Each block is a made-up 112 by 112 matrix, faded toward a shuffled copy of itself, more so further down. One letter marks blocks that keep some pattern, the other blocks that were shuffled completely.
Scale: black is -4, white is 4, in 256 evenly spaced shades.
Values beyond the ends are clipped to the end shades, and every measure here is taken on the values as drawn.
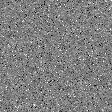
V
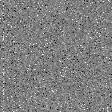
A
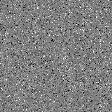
A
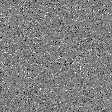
A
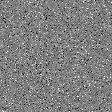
A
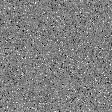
V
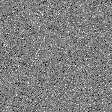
V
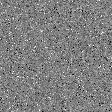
V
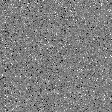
A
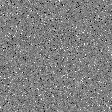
V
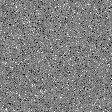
V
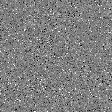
A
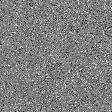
V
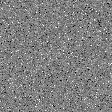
V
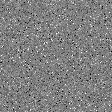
V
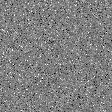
V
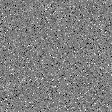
A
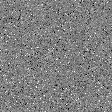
V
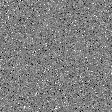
V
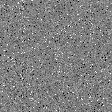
A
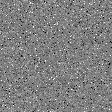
V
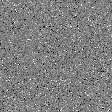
V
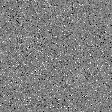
A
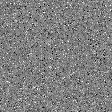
A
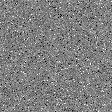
V
